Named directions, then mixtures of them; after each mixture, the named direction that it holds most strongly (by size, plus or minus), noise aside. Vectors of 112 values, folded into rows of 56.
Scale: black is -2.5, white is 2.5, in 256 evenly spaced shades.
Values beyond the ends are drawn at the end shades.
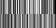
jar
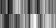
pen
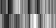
pen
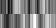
pen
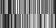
jar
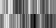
pen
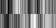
pen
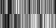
pen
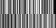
jar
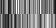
jar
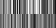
jar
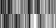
pen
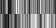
pen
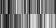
pen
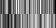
jar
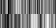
pen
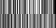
jar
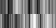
pen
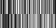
jar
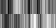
pen
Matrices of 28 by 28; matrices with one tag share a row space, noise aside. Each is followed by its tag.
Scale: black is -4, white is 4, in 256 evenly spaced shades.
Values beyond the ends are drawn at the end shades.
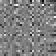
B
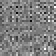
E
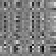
B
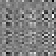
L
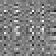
B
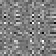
B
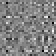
L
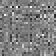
E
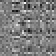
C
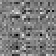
C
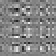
C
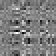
C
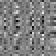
B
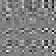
L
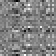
C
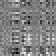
C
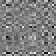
L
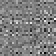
E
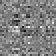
C
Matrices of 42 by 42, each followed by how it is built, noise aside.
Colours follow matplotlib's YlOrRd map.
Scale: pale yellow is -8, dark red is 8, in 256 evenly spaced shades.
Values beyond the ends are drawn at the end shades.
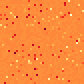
sparse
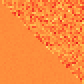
upper triangular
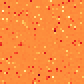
sparse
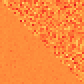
upper triangular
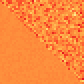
upper triangular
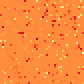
sparse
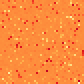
sparse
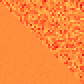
upper triangular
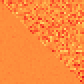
upper triangular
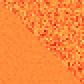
upper triangular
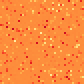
sparse
